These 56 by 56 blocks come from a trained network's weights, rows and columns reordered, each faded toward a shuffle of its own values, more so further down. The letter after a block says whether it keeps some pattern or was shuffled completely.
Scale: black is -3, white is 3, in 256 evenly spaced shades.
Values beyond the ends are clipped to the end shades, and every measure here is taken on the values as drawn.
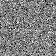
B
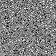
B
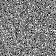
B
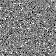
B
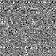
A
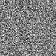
A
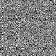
A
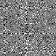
A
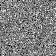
B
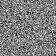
B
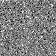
B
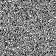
B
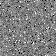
B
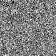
B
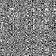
A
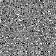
A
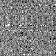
A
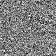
B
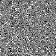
A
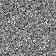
B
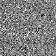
A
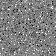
B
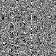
A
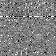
A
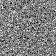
B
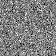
B
